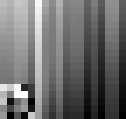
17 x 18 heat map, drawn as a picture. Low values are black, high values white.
The ninth with the lowest average is the bottom right. Values change most from cell to cell in the bottom left. An odd patch, rougher than its surroundings, sits in the bottom left. Values rise toward the top left.
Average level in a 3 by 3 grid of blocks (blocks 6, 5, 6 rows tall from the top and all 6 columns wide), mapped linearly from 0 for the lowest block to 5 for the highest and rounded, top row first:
5 3 2 | 4 3 1 | 3 1 0
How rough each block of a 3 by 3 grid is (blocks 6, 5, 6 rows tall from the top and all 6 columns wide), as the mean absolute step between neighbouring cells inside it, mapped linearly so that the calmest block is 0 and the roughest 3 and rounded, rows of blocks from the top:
0 0 0 | 0 0 0 | 3 0 0
